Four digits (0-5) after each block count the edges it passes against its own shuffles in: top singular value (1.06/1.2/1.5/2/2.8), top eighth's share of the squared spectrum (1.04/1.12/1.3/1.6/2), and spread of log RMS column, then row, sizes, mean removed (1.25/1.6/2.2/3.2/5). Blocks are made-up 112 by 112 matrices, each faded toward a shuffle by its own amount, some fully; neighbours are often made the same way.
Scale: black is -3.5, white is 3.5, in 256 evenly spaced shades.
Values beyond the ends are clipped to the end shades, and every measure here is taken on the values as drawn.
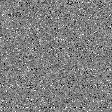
1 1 0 2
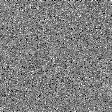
1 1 0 2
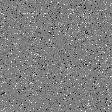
3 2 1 1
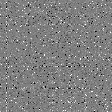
4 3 1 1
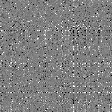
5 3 2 2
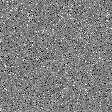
0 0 0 0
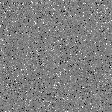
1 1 0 0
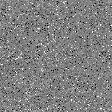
3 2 0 1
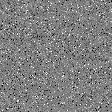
2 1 0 0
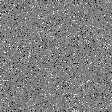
3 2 0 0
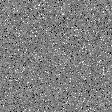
1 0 0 0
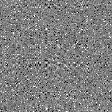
4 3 2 2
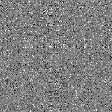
4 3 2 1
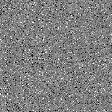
3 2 1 1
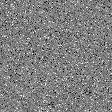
1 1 0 0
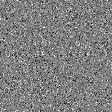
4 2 1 1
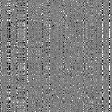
5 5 4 2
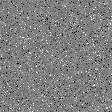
0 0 0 0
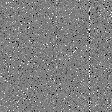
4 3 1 0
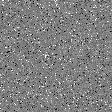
0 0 0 0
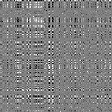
5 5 4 4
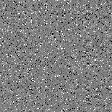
3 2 1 1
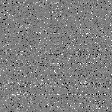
3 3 1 2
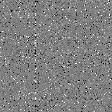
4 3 2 1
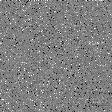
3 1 0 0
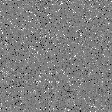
3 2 1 1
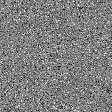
3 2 0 0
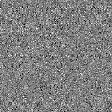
4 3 2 2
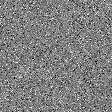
0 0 0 0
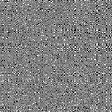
5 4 3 3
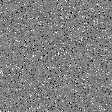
2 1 0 0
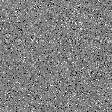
3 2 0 0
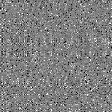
4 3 2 2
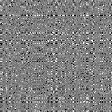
5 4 3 3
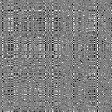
5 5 4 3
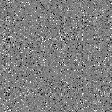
4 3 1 1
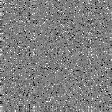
4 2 1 1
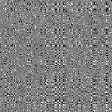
5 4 3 3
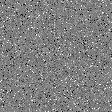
2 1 0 0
